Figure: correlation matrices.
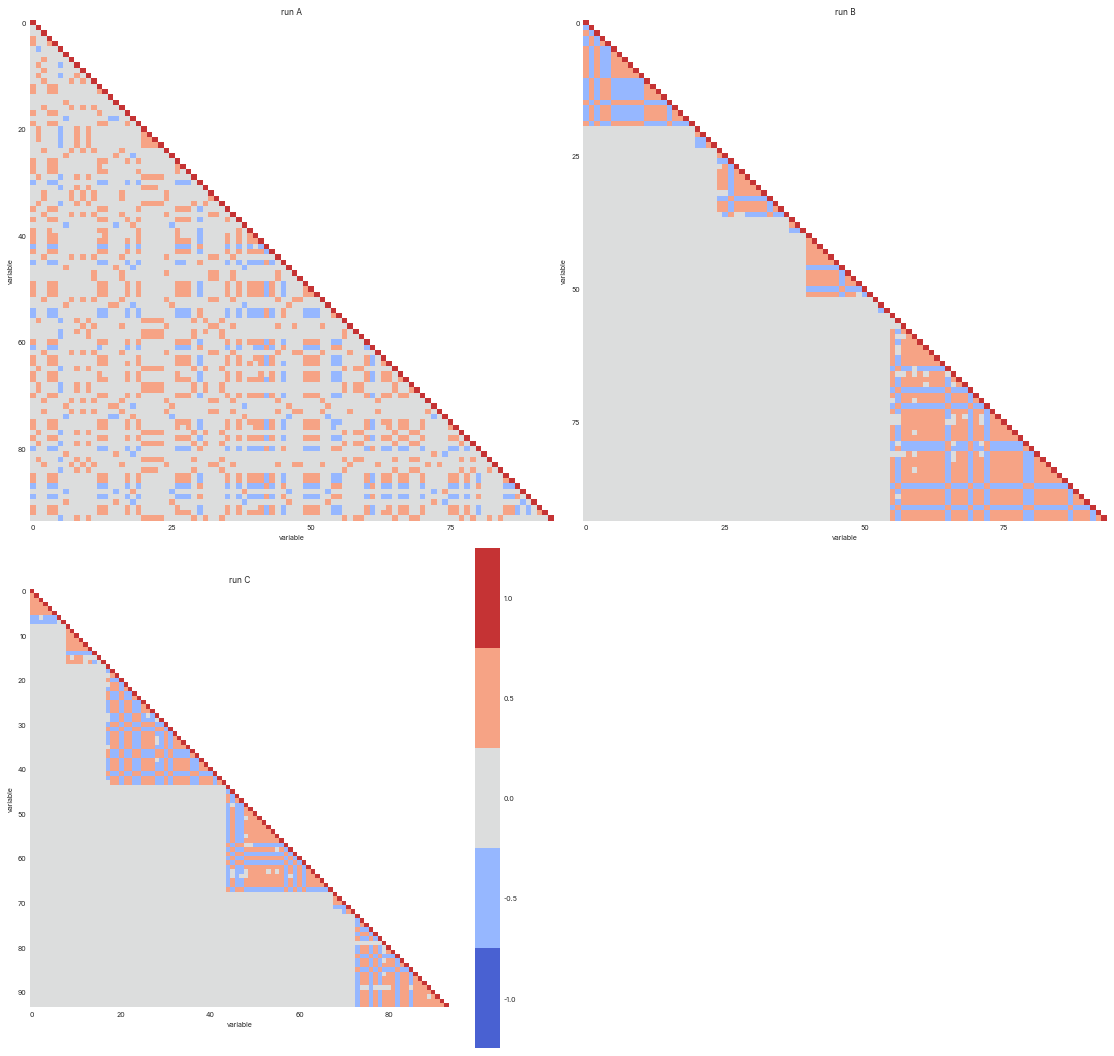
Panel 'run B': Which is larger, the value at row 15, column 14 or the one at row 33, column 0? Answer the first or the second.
the second
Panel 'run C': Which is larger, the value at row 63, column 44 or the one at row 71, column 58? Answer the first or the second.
the second
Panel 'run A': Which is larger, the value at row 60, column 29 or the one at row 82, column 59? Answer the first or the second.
the second
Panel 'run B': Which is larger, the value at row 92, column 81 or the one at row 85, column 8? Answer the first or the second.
the first
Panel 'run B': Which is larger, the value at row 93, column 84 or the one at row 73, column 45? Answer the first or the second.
the first
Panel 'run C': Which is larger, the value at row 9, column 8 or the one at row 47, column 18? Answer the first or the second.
the first
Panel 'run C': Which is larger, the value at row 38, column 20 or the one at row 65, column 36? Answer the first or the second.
the second
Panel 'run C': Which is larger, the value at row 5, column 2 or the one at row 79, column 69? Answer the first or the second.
the first
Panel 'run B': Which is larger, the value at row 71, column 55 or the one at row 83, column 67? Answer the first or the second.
the second
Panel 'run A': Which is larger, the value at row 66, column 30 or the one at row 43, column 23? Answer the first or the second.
the second
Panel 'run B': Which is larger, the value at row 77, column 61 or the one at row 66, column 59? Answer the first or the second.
the first
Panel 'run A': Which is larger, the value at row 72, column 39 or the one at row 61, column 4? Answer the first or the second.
the first
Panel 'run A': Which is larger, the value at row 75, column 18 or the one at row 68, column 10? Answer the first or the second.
the second
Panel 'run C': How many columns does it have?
94
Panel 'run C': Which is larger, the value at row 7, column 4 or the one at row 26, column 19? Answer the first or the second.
the second
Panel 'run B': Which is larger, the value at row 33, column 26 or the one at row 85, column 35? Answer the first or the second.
the first
